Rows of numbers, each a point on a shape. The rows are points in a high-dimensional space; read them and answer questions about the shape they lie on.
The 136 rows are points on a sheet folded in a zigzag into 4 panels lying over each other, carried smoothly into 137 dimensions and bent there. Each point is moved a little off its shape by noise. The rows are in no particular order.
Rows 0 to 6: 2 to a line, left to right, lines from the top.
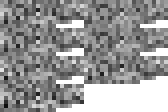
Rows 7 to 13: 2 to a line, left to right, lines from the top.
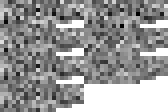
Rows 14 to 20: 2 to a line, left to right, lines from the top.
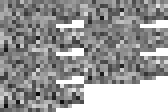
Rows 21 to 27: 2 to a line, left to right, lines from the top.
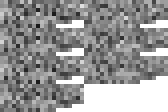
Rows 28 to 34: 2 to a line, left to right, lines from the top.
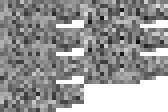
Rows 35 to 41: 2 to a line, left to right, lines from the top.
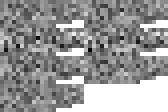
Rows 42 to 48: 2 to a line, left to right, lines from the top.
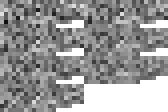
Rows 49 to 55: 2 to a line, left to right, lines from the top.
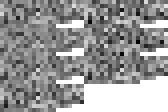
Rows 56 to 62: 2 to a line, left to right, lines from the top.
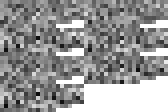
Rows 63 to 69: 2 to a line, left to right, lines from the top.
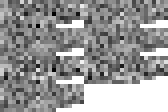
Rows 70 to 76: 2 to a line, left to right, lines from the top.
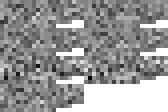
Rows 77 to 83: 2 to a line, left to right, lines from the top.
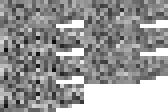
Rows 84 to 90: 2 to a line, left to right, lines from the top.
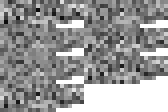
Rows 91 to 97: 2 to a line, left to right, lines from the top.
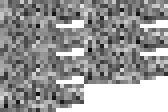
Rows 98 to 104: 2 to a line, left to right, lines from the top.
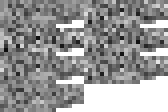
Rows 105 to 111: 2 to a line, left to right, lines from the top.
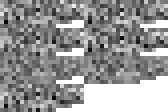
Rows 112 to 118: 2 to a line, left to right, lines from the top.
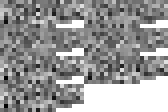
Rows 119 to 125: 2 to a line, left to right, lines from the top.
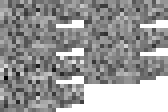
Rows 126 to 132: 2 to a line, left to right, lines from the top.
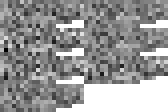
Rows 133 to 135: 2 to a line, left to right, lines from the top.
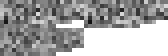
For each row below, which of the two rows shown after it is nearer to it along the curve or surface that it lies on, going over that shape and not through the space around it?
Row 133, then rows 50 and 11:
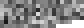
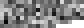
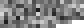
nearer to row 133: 50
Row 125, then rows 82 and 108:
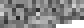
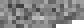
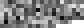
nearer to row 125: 108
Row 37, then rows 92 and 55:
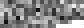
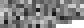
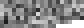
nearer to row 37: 55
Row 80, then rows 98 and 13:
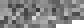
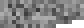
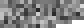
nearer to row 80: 13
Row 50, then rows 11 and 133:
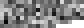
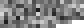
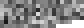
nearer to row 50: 133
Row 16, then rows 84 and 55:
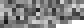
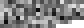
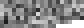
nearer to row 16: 55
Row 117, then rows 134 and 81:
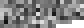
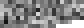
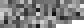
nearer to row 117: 134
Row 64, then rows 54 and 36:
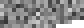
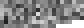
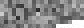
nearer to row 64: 54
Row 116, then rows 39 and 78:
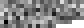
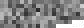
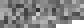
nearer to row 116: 39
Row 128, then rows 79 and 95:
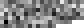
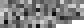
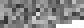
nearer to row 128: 79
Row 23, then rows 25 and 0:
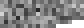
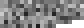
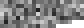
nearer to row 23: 25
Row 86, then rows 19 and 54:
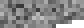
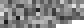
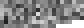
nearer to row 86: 19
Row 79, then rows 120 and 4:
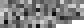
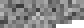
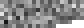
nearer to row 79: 4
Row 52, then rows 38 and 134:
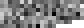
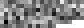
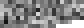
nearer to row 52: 38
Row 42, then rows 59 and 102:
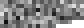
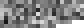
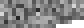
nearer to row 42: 102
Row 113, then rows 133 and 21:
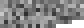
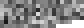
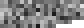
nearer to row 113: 21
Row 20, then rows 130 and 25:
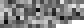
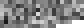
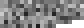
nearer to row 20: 130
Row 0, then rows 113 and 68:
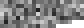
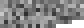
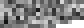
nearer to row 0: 68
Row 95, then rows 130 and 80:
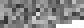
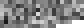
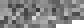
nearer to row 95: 130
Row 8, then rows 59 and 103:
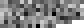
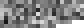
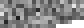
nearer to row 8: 103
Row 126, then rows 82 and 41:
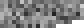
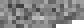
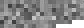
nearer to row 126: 82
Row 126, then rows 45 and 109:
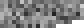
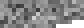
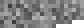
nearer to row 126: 109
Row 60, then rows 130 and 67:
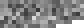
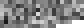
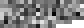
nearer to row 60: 67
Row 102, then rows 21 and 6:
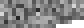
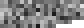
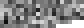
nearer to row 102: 21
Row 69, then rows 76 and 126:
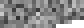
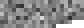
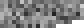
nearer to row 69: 76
